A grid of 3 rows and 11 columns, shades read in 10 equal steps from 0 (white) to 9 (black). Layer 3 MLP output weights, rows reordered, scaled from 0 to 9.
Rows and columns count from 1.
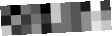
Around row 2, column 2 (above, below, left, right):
9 7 8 7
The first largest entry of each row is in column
2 1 5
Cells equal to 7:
4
